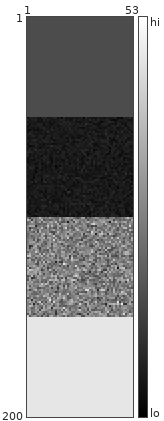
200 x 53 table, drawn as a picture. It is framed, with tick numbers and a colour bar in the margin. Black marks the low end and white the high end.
The table splits into 4 rows of 1 panel. Panel 1,1: low, flat. Panel 2,1: very low, fine-grained, faint in contrast. Panel 3,1: middling, fine-grained, strong in contrast. Panel 4,1: very high, flat.
